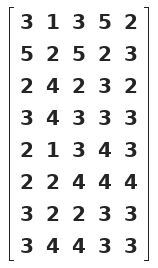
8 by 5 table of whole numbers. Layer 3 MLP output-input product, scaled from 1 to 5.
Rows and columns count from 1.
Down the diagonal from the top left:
3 2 2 3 3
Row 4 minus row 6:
1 2 -1 -1 -1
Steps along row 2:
down up down up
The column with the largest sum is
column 4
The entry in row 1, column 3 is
3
